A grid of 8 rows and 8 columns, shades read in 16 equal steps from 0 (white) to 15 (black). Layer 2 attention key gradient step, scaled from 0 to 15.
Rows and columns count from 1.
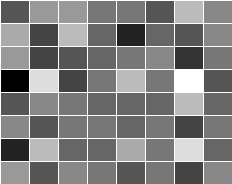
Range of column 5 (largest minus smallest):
9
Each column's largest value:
15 11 11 9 13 10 12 10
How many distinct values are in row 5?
5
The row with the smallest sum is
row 4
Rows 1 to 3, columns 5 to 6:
8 10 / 13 9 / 8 7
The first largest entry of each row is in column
1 5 7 1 1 7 1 7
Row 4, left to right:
15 2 11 8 4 8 0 10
